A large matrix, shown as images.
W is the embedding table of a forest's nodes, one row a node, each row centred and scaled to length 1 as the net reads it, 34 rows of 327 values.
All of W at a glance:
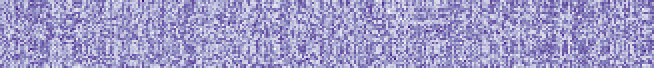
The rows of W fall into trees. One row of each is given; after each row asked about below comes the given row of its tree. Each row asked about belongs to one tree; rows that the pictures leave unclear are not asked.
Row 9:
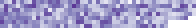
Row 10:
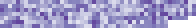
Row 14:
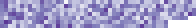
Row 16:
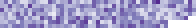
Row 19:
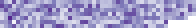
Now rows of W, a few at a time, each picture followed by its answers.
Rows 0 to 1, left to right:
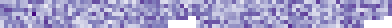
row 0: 10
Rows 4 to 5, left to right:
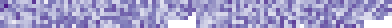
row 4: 16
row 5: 16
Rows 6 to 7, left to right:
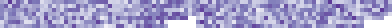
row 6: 10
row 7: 19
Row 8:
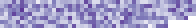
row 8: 19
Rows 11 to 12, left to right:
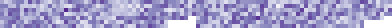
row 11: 10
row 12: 14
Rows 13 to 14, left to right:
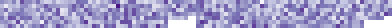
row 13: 19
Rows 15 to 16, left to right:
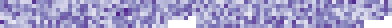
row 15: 16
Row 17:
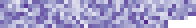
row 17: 14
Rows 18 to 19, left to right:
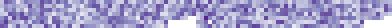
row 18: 14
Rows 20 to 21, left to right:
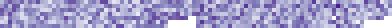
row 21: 9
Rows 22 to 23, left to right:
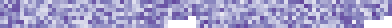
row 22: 10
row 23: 10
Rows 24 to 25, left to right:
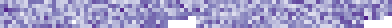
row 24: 10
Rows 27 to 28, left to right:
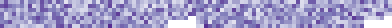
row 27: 14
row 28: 19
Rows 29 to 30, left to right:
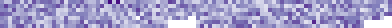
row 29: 9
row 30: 10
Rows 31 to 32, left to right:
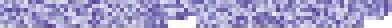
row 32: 16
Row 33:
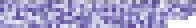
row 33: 16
